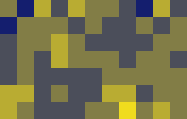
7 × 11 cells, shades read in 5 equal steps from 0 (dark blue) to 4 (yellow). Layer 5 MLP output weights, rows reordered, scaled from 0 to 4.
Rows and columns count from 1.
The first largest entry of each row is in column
3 2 4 4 2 1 8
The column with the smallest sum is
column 9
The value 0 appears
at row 1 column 2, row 1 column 9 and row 2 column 1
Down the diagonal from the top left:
2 2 2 3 1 1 2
